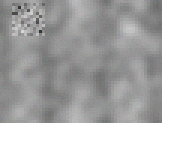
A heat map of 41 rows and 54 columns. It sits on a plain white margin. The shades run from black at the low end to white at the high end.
Odd patch: rougher, in the top left. Stripes: upright, repeating 3 times. Slope: none. Roughest part: top left.
